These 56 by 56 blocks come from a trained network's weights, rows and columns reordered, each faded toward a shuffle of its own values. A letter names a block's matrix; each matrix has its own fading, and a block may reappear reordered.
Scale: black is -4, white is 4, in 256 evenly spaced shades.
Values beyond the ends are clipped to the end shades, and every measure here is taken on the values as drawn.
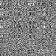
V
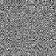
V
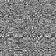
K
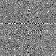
K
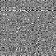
K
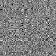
K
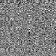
K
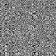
V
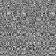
K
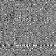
K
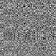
V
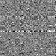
K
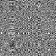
V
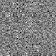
K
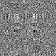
V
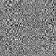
V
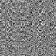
V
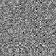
K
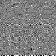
K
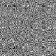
V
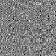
K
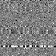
K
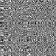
V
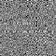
K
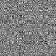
K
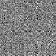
K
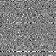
K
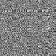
K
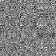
V
